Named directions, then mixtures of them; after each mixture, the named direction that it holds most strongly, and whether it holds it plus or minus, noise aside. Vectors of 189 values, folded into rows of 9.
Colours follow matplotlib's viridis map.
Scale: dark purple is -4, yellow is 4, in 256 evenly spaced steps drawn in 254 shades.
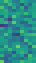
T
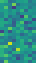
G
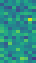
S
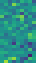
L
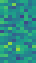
G, plus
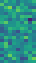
S, minus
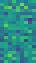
S, minus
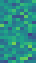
L, minus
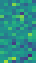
L, plus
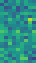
S, plus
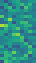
T, minus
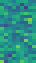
T, plus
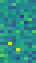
G, plus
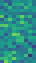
T, minus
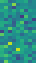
G, plus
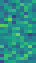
T, minus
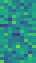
T, plus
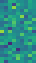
G, minus
